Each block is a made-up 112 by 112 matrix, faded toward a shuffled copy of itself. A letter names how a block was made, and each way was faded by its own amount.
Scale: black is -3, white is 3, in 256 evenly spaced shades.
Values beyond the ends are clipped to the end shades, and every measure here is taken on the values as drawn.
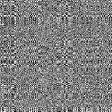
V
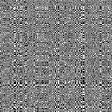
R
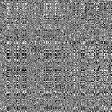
V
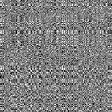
V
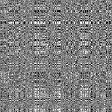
R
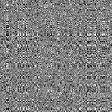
V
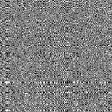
V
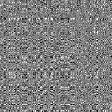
V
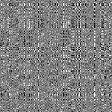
R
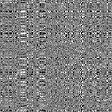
R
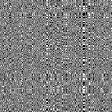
R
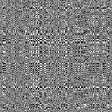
R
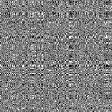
V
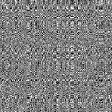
V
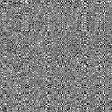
V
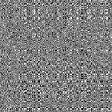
V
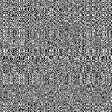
V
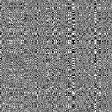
R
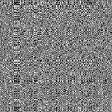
V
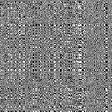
R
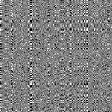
R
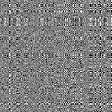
R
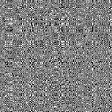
V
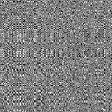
V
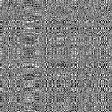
R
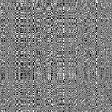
R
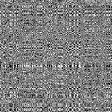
V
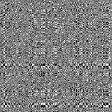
V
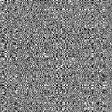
V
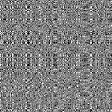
V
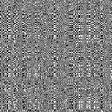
R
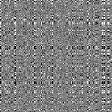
R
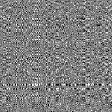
V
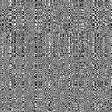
R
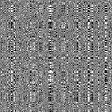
R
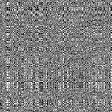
V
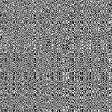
R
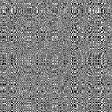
R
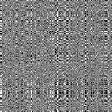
R
